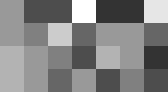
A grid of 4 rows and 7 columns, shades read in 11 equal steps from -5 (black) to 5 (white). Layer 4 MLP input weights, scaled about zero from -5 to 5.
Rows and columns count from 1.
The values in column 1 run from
1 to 2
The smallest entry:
-3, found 3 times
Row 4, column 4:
1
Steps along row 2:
down up down up same down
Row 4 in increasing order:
-2 -2 -1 0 1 1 2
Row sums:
0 4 1 -1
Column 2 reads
-2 0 1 1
